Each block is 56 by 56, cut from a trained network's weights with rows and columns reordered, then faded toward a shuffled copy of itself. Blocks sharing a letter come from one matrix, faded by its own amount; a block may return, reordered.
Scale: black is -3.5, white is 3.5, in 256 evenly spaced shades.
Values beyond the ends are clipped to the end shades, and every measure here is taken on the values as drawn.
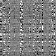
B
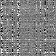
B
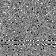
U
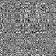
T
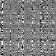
B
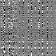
B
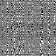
B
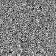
U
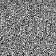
U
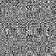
T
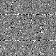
U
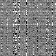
B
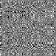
T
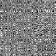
T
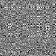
T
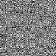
T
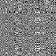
T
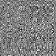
T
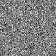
U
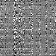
B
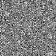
U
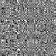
T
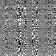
B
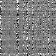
B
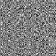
T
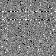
U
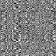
T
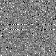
U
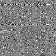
U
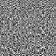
T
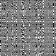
B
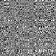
T
